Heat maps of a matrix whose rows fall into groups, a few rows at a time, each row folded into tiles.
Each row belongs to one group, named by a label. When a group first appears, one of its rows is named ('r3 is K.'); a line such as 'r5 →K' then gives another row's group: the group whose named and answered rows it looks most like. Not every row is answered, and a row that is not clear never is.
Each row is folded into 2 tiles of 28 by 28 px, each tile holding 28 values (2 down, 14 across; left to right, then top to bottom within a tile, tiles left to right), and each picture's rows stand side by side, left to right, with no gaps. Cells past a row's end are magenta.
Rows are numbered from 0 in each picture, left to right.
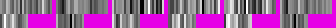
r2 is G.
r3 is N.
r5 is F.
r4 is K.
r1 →F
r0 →K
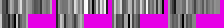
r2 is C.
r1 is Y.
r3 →F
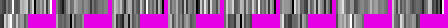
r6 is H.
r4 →C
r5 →C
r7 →G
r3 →G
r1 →F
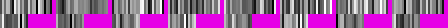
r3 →N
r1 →F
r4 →G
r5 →N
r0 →C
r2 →Y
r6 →Y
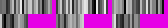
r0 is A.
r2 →C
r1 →Y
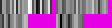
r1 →A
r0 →Y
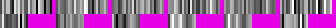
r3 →K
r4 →K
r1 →Y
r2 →A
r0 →C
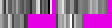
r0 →G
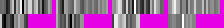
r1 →F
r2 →K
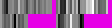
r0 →F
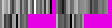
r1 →F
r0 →C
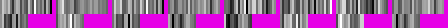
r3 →A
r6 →K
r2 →C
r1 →H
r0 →C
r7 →A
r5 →N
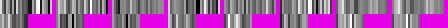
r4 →K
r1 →C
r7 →H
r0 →G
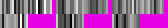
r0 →N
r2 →A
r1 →F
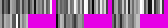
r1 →Y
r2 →Y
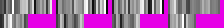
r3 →H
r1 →Y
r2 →Y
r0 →N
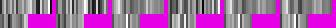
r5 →H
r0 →Y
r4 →H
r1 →Y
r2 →H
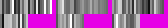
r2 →K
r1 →H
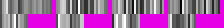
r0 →H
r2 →K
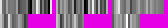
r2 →H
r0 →G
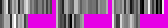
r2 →G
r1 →F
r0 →H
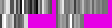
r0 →K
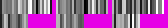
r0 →Y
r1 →G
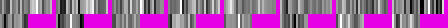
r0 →A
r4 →H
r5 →F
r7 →G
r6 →K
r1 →A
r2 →Y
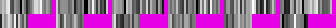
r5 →A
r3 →G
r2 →C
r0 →H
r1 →G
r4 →Y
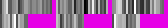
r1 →G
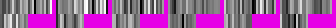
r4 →G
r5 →F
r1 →Y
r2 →G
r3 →F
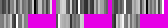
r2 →N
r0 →N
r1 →K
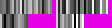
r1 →N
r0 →A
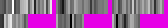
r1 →F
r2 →A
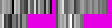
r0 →C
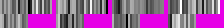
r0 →G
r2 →F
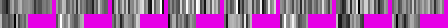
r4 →N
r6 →A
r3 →Y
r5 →K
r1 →K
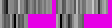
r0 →F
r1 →A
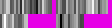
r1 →A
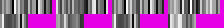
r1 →G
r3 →K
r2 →C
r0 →C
